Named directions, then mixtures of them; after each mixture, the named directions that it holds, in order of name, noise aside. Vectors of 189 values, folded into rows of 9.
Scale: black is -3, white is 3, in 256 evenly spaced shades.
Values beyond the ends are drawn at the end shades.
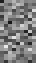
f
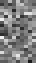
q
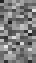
f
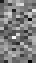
f, q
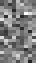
q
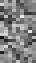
f, q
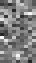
q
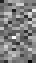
f, q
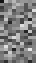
f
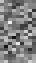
f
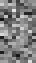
q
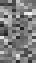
q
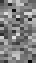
f, q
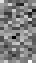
f, q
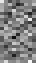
f, q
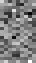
f, q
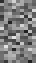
f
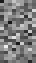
f
